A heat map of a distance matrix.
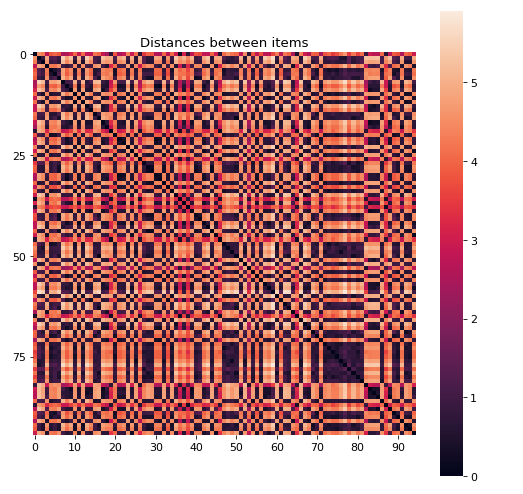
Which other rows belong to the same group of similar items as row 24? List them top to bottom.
3, 7, 8, 9, 11, 13, 14, 17, 18, 21, 22, 30, 31, 33, 35, 37, 39, 42, 43, 45, 51, 55, 57, 58, 59, 61, 64, 67, 68, 71, 83, 84, 85, 88, 91, 94
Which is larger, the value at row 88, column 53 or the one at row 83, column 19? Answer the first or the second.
the second
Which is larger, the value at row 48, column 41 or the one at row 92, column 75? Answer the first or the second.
the first
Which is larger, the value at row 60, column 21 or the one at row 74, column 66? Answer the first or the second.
the first
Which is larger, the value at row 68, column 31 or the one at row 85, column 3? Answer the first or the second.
the second
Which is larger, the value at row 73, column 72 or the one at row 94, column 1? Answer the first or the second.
the second
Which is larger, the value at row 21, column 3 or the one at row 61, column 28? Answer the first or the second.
the second
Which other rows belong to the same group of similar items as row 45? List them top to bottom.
3, 7, 8, 9, 11, 13, 14, 17, 18, 21, 22, 24, 30, 31, 33, 35, 37, 39, 42, 43, 51, 55, 57, 58, 59, 61, 64, 67, 68, 71, 83, 84, 85, 88, 91, 94
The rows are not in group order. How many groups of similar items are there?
3
